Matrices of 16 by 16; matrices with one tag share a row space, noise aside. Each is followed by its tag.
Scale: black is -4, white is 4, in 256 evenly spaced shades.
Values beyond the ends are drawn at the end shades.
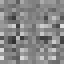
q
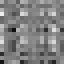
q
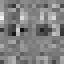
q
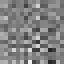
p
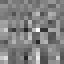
p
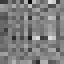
p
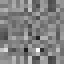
p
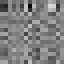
p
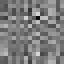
p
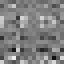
q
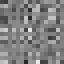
p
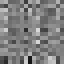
p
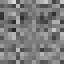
q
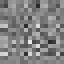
p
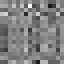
p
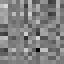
p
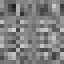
q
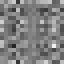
q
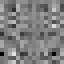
q
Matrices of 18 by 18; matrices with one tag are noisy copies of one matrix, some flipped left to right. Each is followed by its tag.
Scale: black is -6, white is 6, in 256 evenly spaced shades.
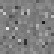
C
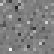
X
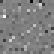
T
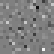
X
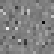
C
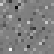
X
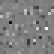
C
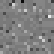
T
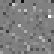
T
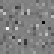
C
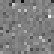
T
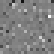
T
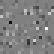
C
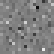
X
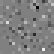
X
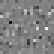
C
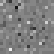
X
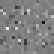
C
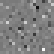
X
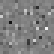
C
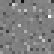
T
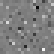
X
